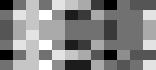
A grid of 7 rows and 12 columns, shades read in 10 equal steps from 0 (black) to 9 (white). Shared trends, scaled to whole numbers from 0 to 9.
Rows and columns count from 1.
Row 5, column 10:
4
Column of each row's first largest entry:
5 4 3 3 4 5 4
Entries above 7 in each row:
1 3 0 1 3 1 2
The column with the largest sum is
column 3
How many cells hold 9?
3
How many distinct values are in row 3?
5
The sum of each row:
48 62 56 57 62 50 59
